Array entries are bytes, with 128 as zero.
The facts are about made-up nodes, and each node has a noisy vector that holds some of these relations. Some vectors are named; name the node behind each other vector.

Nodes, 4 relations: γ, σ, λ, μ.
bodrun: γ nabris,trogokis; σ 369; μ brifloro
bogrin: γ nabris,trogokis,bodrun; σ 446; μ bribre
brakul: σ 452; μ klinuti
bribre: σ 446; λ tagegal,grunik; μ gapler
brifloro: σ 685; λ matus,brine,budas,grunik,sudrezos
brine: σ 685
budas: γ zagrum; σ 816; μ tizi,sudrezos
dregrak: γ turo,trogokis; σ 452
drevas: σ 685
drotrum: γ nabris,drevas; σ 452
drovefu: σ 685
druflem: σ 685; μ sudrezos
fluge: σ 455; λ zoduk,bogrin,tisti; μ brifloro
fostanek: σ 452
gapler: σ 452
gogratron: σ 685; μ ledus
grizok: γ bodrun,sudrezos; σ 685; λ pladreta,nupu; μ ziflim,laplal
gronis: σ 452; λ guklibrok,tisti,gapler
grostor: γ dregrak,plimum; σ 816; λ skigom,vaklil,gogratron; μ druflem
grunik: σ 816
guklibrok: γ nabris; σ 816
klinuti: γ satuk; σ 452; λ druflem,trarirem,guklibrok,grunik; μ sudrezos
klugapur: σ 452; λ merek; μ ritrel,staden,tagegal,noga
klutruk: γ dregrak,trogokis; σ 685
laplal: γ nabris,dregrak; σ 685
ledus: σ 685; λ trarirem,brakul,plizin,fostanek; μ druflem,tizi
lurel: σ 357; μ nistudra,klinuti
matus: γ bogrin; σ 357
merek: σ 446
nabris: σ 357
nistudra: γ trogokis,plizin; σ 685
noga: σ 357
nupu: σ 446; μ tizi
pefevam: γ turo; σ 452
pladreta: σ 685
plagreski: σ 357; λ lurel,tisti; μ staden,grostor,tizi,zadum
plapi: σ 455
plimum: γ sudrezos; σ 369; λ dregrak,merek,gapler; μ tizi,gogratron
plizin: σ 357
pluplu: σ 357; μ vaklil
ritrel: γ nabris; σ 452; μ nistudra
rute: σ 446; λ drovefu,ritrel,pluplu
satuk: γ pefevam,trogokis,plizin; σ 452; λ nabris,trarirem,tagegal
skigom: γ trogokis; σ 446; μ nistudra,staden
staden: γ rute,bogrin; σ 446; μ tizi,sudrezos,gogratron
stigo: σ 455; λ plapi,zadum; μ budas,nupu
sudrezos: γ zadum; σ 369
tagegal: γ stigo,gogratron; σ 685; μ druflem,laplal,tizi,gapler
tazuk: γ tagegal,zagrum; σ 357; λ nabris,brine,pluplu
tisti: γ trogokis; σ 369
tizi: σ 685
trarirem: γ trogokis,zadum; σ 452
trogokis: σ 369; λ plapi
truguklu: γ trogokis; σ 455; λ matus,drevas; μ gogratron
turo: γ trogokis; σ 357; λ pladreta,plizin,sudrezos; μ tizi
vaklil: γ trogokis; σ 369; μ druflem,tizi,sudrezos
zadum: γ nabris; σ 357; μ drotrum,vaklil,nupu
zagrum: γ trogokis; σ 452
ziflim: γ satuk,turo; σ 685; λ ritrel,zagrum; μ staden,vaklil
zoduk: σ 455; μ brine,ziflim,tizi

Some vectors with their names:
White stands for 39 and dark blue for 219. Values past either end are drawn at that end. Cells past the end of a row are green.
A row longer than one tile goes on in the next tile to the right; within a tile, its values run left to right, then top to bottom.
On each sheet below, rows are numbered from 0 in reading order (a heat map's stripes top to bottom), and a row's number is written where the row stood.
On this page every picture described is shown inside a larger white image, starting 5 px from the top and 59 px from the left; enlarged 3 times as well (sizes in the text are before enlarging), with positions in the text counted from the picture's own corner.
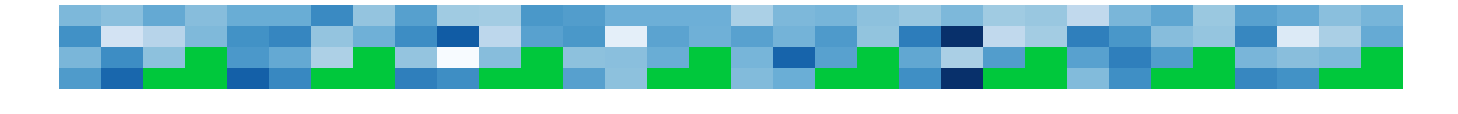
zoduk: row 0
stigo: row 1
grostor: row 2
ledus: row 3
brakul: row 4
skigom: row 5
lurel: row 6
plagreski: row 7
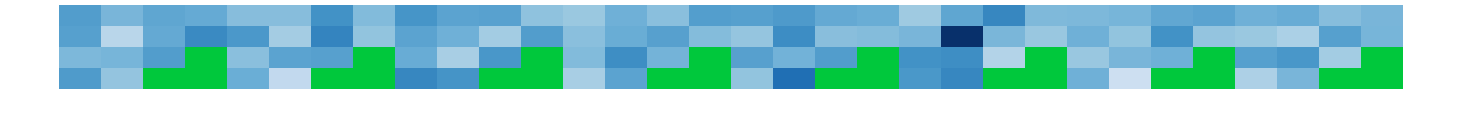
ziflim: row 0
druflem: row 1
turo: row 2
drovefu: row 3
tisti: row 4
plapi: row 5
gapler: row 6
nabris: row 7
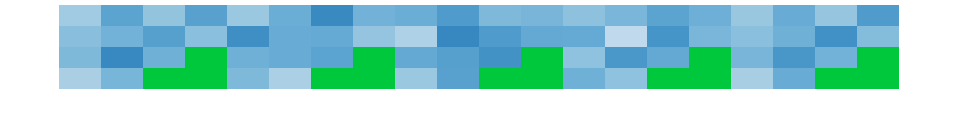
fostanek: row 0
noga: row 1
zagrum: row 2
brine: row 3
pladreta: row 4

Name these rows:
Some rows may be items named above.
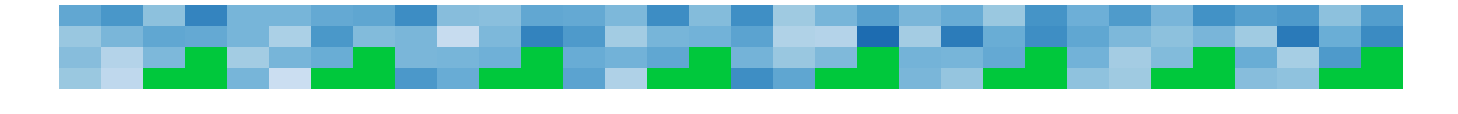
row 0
brifloro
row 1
gapler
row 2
grizok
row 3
staden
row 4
plimum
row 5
pefevam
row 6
rute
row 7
satuk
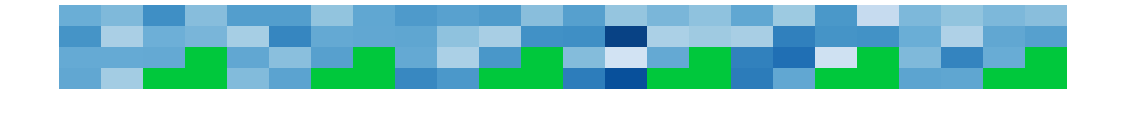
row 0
staden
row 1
klutruk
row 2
turo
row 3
vaklil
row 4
zadum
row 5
tagegal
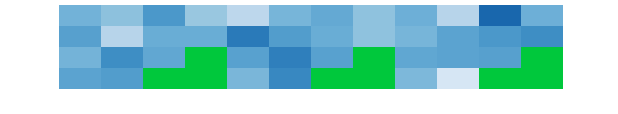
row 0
budas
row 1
lurel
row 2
sudrezos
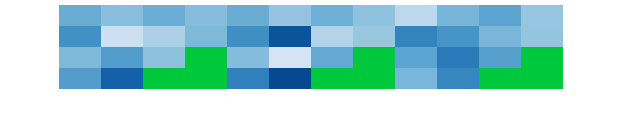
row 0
zoduk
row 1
vaklil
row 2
lurel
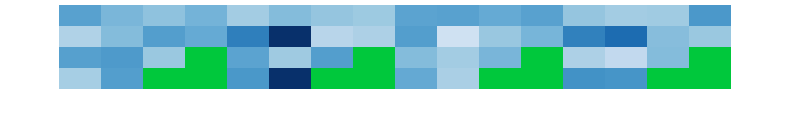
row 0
guklibrok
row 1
skigom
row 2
bribre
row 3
gogratron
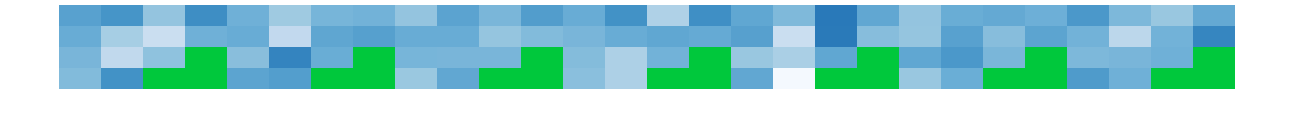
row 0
fluge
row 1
tagegal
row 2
merek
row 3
gronis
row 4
tizi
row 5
matus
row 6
grizok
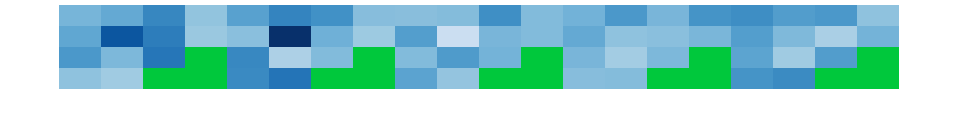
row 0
nistudra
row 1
trogokis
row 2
nupu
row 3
rute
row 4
truguklu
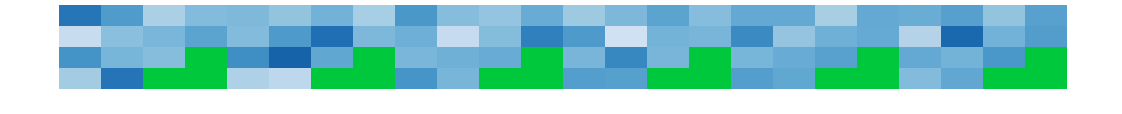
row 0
bodrun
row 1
ritrel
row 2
grizok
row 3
pluplu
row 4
klugapur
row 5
dregrak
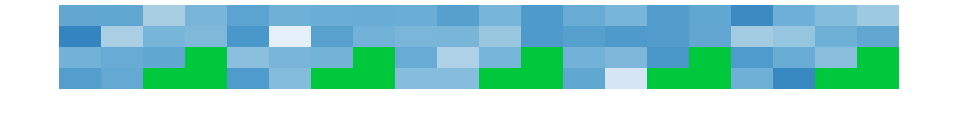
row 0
klugapur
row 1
ledus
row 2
tazuk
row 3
klinuti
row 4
bogrin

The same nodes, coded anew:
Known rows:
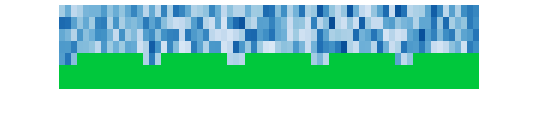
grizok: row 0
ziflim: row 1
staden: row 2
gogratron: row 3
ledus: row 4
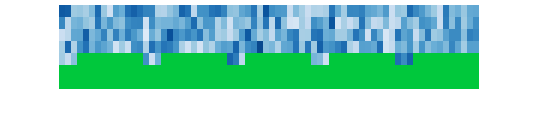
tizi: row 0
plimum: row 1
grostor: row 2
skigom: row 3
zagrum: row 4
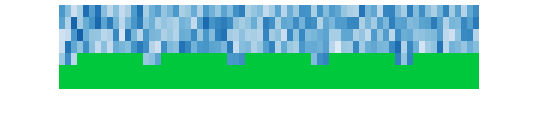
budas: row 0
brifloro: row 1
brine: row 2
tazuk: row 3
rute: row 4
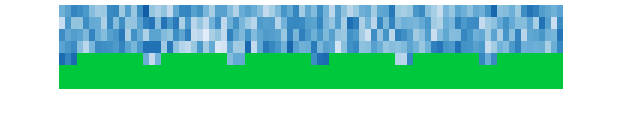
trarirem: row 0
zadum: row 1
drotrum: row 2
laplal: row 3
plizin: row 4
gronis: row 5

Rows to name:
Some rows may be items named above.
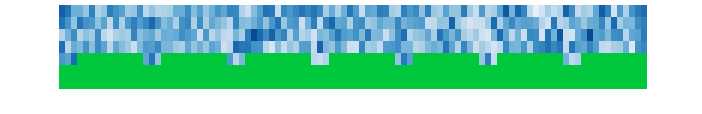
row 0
plapi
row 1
grizok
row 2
plimum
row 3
plagreski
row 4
nistudra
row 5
druflem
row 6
ledus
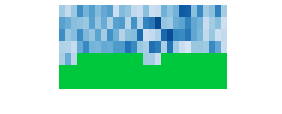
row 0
brakul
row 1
staden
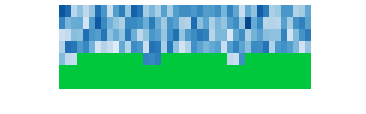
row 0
nupu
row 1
truguklu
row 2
stigo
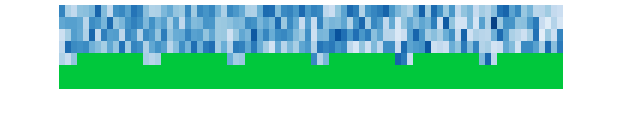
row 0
turo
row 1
bogrin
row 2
zoduk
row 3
plimum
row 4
vaklil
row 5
klinuti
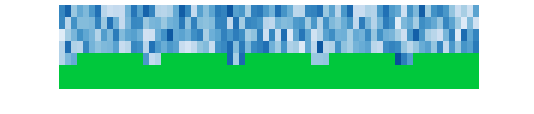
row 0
tagegal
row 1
ledus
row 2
trogokis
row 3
tagegal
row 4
sudrezos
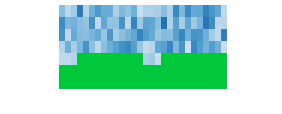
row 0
pluplu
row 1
klugapur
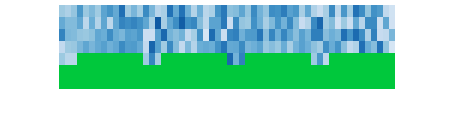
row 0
bribre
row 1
budas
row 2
bodrun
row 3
ritrel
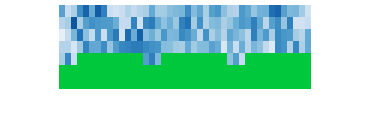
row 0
druflem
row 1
grizok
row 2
lurel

